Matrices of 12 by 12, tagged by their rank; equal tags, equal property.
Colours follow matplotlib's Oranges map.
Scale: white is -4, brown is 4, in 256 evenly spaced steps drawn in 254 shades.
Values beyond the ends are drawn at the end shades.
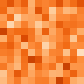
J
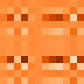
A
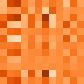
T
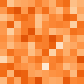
J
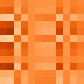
A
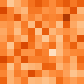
J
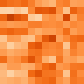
T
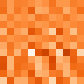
T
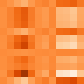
A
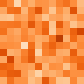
J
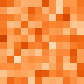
J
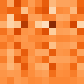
T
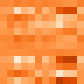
T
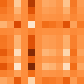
A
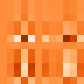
A
